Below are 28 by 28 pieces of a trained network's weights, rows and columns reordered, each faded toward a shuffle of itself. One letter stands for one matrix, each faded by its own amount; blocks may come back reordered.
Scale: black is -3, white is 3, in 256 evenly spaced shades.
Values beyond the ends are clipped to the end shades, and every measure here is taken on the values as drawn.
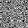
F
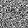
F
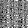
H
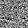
F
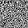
F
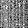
H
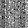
H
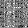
H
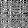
H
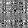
H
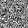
F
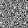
F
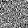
F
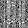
H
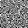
F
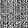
H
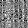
H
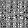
H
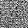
F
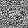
F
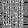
H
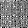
H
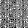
H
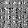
H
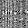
H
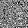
F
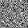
F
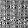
H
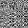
F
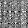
H
